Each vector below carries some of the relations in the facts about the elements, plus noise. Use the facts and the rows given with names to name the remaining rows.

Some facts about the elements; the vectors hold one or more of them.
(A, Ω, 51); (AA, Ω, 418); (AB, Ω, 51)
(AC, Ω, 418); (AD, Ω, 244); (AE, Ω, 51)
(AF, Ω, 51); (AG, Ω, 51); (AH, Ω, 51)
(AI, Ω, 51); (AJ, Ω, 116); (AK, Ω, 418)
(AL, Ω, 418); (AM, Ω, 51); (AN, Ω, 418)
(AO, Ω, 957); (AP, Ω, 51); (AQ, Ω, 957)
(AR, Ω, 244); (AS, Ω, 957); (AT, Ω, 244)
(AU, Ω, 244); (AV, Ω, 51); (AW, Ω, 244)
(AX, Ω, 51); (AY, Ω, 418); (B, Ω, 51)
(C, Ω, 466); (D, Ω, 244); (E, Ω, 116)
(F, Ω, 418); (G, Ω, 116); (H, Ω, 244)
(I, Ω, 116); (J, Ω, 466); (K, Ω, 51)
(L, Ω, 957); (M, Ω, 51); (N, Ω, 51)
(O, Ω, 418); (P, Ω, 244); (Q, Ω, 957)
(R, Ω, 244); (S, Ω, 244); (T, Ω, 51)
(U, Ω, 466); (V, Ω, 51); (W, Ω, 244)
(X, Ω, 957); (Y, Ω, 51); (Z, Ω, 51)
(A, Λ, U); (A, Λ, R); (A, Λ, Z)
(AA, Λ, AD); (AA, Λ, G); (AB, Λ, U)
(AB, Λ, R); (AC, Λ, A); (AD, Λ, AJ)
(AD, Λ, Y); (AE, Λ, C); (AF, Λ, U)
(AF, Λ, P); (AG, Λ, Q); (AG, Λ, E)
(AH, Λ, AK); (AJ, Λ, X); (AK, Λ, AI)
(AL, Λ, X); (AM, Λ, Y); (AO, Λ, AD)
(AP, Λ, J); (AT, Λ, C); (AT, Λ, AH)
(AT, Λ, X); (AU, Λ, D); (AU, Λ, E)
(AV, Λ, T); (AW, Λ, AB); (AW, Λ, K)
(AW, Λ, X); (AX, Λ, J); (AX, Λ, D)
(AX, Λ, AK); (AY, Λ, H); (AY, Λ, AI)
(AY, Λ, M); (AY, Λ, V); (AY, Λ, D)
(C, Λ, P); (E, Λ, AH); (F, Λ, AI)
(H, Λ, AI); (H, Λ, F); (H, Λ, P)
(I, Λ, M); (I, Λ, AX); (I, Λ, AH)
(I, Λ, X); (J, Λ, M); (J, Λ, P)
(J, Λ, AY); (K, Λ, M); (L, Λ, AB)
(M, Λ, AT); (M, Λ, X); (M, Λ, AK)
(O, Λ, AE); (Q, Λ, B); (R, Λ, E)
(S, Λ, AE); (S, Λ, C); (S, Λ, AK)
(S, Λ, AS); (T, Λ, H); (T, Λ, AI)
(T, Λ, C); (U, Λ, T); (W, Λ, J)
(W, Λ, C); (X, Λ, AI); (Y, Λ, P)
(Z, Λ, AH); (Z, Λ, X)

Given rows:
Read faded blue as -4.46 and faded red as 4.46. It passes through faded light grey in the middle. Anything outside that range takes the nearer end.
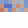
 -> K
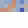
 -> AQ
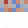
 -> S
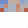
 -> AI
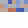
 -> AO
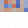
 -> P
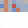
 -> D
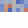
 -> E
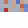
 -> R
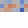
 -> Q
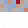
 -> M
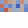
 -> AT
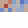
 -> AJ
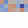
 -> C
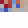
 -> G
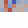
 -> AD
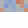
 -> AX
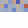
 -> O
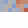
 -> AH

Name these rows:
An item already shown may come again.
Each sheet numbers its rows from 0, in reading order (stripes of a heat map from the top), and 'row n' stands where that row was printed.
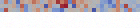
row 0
R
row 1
AR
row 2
G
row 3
I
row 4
D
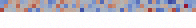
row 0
AI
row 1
AJ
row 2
AW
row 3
O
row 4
I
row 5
AO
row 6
Z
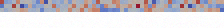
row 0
J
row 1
O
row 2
AM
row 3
L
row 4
AA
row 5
AD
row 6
J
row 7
U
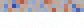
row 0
AE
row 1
AH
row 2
AS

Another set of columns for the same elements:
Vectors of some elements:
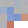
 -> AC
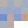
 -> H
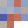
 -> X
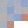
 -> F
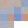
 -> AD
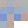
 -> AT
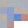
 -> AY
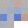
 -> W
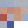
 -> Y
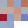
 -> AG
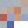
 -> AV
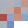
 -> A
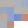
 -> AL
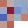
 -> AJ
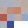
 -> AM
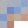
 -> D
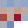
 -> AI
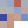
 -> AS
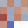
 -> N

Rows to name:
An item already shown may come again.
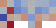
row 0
E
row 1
D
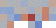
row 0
AL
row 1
Z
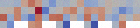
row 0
AB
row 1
G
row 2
AF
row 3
AE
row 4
R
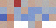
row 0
AO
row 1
AW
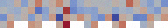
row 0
U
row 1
AR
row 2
E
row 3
AY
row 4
L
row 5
P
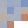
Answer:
AK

